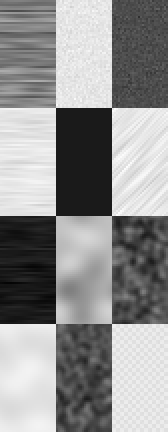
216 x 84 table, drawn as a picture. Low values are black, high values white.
It is made of 4 by 3 panels. Panel 1,1: middling, streaked across. Panel 1,2: very high, fine-grained, faint in contrast. Panel 1,3: low, fine-grained, faint in contrast. Panel 2,1: very high, streaked across, faint in contrast. Panel 2,2: very low, flat. Panel 2,3: very high, slanting up to the right, faint in contrast. Panel 3,1: very low, streaked across, faint in contrast. Panel 3,2: high, smooth. Panel 3,3: low, blotchy. Panel 4,1: very high, smooth, faint in contrast. Panel 4,2: low, blotchy. Panel 4,3: very high, checkered, faint in contrast.
